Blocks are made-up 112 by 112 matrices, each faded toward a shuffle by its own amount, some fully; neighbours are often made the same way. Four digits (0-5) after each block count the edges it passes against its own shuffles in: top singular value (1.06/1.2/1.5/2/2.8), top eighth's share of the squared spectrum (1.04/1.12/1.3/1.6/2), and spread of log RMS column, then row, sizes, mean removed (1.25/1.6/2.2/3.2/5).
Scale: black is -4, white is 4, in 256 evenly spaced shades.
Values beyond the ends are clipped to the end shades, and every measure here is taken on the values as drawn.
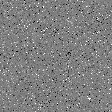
2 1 0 0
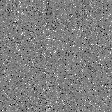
3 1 0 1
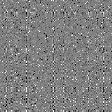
5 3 3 2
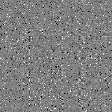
4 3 2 1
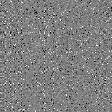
4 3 2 1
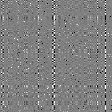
5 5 3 2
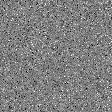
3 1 0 0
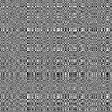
5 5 4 4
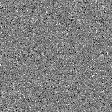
3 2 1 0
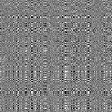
5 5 4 4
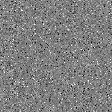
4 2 1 1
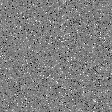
2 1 0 0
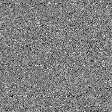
1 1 0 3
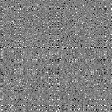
5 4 2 3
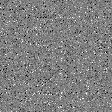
3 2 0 1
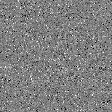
3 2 0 1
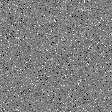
2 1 0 0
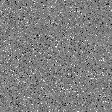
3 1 0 0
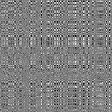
5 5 4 4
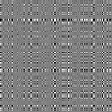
5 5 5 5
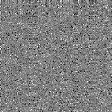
4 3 2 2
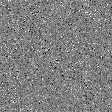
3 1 0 0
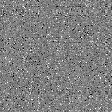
4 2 1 1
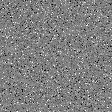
0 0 0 0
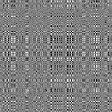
5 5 4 4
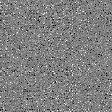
4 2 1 1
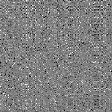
5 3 2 2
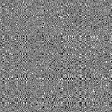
5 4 3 3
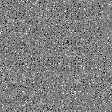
4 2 1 1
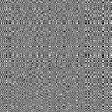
5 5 4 4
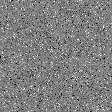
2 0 0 0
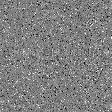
3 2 0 0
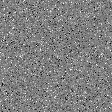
2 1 0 0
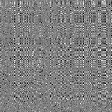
5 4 4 4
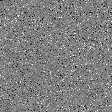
0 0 0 0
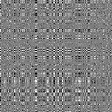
5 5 4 4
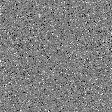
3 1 0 0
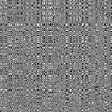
5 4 4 4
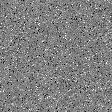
0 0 0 0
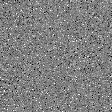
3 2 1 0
